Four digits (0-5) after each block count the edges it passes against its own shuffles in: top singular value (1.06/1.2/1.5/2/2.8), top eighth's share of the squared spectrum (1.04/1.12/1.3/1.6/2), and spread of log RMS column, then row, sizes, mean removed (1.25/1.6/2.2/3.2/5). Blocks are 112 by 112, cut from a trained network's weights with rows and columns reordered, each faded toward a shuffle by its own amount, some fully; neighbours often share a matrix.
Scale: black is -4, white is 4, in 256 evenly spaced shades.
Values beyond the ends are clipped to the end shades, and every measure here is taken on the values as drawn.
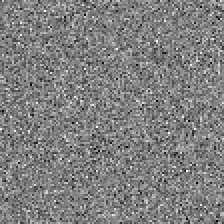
0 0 0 0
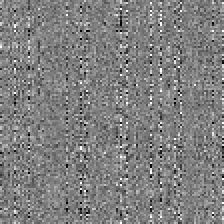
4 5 4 2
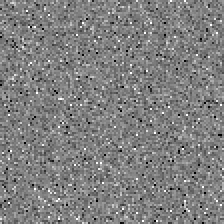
0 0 0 0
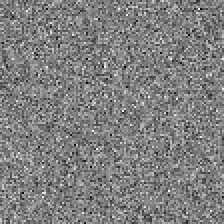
2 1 0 0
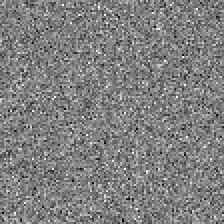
0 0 0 0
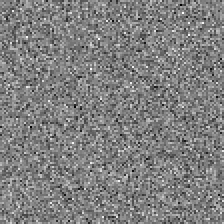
0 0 0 0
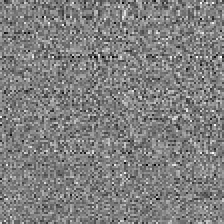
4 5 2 3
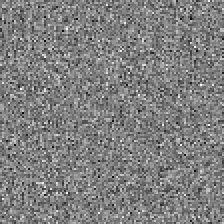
2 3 2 2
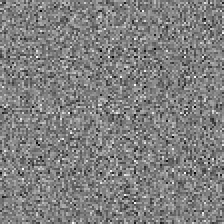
3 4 3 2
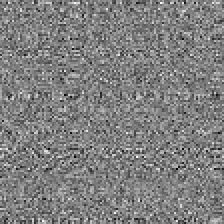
4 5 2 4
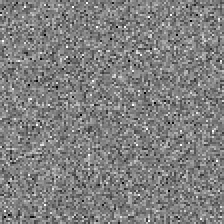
2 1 0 1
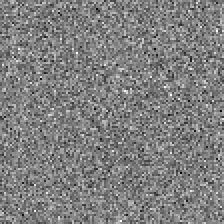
1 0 0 0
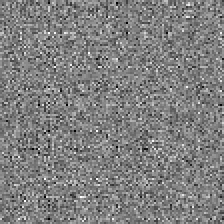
3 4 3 3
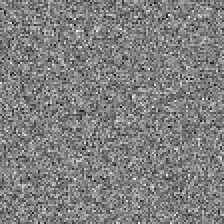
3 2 0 1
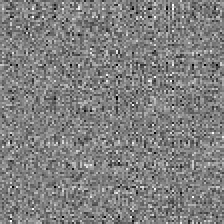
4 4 3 3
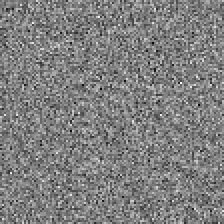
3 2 0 1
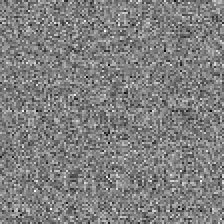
3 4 1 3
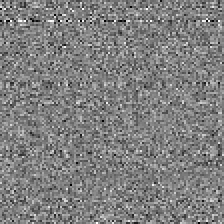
4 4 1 3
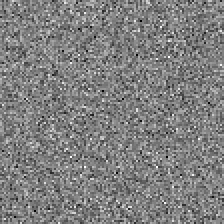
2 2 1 0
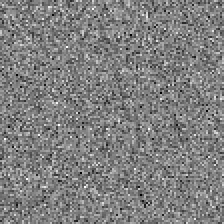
1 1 0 0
